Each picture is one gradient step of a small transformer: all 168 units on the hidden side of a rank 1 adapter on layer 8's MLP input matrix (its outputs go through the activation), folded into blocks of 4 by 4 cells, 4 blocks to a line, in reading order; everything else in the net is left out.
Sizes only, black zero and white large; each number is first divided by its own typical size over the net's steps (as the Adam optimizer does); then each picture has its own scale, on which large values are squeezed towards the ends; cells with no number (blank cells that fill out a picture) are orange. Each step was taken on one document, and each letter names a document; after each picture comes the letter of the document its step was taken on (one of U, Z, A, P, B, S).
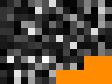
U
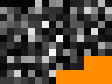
U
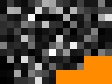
U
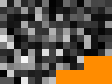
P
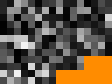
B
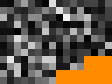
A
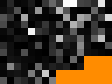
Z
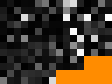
Z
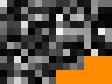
P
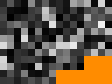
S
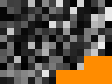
S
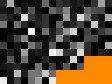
Z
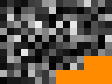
A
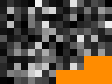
A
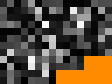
B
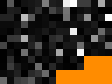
Z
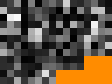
A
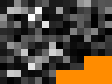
U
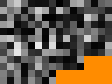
A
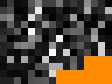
U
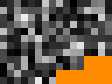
A
